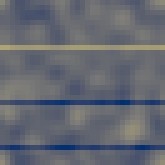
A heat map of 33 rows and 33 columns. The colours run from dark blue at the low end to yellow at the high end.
Odd lines: rows 10, 21 and 30. Average level on the scale: 40%. Histogram: heavy tails on both sides.
